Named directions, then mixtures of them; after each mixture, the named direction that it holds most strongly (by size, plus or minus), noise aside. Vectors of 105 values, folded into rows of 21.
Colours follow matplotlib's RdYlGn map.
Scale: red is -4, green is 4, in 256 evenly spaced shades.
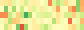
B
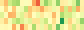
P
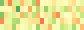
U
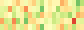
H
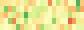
B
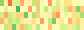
U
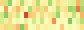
B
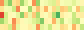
U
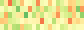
U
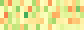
U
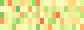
U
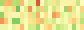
U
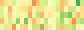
H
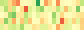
P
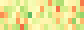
B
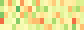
U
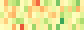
P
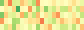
U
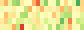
P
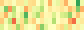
H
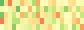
U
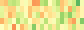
P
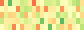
U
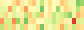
H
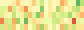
H
